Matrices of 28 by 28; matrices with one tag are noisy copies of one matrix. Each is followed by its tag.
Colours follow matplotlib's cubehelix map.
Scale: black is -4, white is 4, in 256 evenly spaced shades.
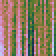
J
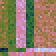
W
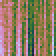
J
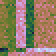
W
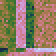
W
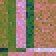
W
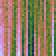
J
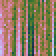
J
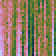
J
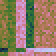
W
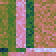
W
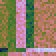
W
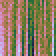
J
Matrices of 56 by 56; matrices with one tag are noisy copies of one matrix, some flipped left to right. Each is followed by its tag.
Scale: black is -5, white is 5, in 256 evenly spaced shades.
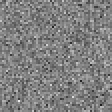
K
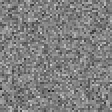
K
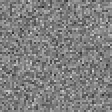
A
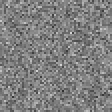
K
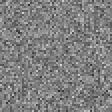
K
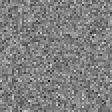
K
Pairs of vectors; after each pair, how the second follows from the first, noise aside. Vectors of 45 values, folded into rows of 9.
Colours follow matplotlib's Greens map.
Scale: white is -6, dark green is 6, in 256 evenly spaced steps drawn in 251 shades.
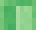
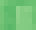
shrunk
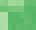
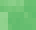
shrunk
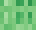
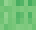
shrunk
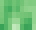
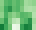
scaled up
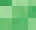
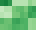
scaled up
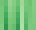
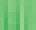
shrunk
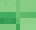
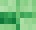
scaled up
